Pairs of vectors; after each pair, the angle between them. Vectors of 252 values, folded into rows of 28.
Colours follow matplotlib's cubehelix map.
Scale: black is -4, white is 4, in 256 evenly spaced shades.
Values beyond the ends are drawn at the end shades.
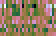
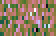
orthogonal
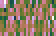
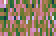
nearly parallel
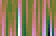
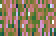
partly opposed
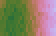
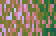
partly opposed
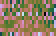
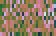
nearly opposite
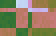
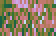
partly aligned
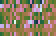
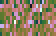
nearly parallel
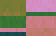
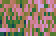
partly aligned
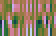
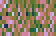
orthogonal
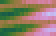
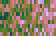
partly aligned
